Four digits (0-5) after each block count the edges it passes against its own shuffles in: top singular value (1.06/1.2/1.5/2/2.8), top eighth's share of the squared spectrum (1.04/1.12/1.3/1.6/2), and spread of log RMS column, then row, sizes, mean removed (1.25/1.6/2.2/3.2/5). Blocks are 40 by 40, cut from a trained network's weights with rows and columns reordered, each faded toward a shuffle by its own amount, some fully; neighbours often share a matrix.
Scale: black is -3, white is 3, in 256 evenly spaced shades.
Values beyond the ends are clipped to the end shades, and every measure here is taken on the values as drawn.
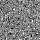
0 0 0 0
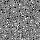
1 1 0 0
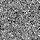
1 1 0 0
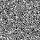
2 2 0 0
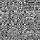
4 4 0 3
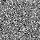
0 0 0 0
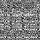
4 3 0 3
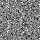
0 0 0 0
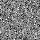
0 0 0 0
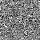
1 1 0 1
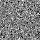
0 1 0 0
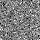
0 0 0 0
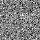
1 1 0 0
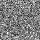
0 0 0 0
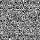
3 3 0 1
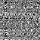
3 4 2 2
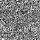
2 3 1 1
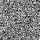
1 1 0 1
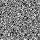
2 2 0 1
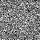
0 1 0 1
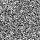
0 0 0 0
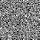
2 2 0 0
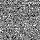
2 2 0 0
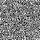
2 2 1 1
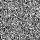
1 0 0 0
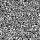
2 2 0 0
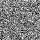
2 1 0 0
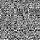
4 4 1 2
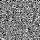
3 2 0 1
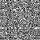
3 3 0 1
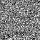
2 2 0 1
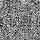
3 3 0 1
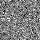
1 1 0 0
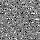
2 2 0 1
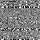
3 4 0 3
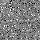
2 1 0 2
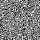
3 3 1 1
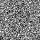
1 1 0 0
